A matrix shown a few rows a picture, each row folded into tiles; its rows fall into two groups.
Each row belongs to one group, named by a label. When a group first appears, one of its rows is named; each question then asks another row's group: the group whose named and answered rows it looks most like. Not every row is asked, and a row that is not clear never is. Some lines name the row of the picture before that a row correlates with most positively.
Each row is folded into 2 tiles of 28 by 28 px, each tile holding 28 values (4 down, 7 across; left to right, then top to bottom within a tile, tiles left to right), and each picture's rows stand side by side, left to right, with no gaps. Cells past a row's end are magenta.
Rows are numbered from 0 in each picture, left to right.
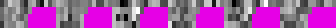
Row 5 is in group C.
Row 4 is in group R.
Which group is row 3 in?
R
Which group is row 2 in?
R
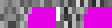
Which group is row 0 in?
C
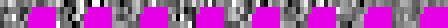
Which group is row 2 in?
R
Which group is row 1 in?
R
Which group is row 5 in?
R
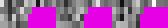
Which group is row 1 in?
R
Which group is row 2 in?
R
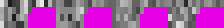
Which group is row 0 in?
R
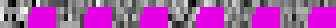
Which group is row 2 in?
C
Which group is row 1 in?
R
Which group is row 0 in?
R
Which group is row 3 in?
C
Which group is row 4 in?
C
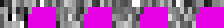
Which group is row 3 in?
C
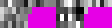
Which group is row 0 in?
C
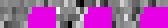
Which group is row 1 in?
C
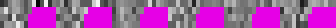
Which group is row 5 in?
C
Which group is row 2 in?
C
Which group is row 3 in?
C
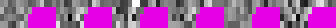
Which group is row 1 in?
R
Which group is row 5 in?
C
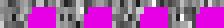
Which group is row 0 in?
R
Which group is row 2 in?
C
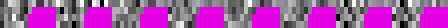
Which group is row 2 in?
C
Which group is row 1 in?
R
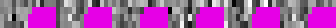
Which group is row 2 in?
C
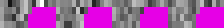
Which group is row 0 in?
R
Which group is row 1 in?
C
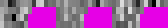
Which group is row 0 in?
R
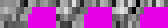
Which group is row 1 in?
C
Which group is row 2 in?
C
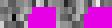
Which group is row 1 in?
R
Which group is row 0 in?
R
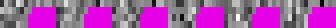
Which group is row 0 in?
C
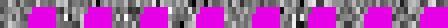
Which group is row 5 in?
C
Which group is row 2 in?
R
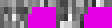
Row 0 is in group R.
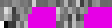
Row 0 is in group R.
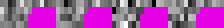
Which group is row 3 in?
C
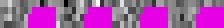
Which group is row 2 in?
C
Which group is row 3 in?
R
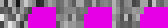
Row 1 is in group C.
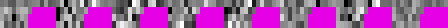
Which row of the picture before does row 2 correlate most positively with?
1
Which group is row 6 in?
R
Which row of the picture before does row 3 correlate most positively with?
1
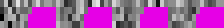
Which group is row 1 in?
R
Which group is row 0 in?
C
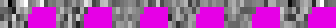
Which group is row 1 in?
C
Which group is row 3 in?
C
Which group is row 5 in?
R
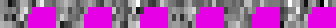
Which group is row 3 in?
R
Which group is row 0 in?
R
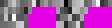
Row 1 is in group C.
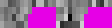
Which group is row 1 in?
R
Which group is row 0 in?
R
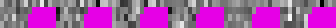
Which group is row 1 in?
C
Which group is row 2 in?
R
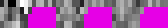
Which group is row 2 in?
C
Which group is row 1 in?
C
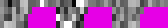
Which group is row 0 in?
R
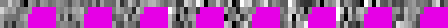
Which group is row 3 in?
C
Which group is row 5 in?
C
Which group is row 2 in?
C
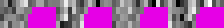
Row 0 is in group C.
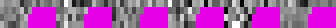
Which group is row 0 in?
C
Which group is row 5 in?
C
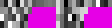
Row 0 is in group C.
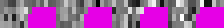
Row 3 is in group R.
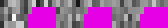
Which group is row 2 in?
C
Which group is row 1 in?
C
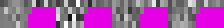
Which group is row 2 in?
R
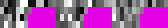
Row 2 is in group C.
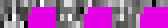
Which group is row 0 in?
R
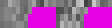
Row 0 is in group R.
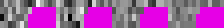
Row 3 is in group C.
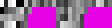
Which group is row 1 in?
R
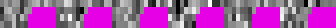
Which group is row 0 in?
C
